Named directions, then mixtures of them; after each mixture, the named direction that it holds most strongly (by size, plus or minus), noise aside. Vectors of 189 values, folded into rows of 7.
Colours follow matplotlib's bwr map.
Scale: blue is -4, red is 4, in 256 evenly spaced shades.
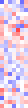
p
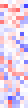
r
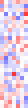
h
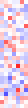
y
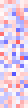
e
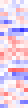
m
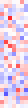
y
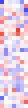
p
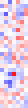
e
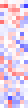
r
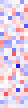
y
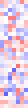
y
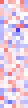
p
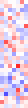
y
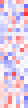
h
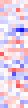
m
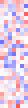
h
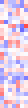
p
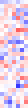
h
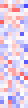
r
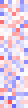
p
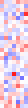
h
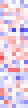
m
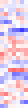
m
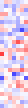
m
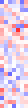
p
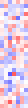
h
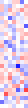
y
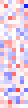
y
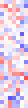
r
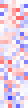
r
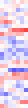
m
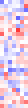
p
